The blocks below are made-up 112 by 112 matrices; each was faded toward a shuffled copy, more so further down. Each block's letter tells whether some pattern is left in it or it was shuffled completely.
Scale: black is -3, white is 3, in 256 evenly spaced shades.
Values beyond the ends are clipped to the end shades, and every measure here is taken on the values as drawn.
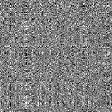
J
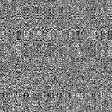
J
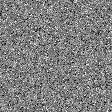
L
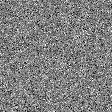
L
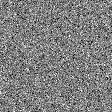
L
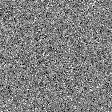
L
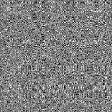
J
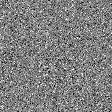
L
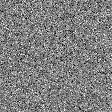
L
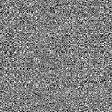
J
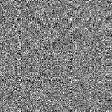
J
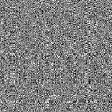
J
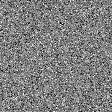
L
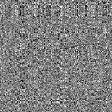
J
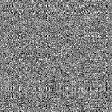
J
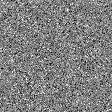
L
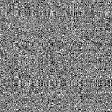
J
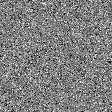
L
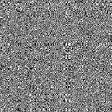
J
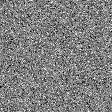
L
